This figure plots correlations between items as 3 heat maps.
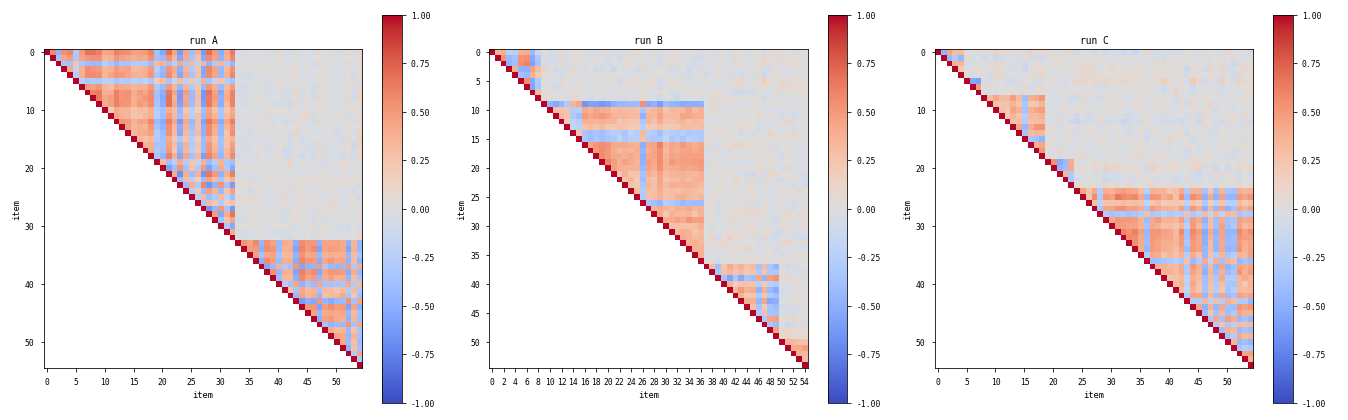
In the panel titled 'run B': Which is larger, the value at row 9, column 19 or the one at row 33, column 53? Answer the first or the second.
the second
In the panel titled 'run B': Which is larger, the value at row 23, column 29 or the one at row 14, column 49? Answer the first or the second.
the first
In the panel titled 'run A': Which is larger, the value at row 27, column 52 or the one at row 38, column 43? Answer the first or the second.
the first
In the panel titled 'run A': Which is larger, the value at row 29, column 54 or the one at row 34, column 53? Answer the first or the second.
the second
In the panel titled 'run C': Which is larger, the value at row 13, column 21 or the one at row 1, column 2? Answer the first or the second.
the first
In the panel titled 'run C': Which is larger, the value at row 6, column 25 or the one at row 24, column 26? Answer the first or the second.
the second
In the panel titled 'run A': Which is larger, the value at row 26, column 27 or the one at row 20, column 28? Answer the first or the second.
the first
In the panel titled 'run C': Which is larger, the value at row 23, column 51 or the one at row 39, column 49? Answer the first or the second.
the second
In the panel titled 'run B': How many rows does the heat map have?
55
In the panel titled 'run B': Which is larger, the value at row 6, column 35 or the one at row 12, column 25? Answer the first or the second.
the second
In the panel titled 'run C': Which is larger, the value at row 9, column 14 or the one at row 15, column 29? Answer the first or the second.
the first
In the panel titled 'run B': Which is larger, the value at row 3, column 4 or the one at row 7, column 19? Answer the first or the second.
the first
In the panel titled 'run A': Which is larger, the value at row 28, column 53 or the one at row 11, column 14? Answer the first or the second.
the second
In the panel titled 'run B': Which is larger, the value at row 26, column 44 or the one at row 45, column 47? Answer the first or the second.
the second
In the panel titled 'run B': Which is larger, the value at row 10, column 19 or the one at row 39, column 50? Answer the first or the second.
the first
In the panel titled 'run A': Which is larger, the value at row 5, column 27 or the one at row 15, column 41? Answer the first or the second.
the first
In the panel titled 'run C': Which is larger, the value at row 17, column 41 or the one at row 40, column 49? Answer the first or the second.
the second
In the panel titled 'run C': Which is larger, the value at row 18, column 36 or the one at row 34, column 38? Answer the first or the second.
the second
